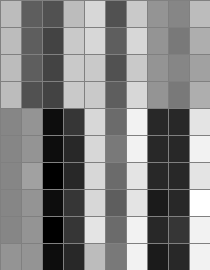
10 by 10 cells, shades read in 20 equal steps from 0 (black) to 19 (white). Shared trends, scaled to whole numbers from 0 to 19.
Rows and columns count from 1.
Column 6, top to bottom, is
6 7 6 7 8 9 8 7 8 9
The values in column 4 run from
3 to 15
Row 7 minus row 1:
-4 5 -6 -11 0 2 2 -8 -7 3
